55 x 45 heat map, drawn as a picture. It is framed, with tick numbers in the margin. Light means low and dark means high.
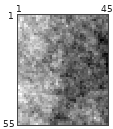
There are no regular stripes. Overall the values sit about 50% of the way up the scale. The middle right is the ninth with the highest average. The field is mottled with small blotches. The field climbs toward the right. No row or column stands out.
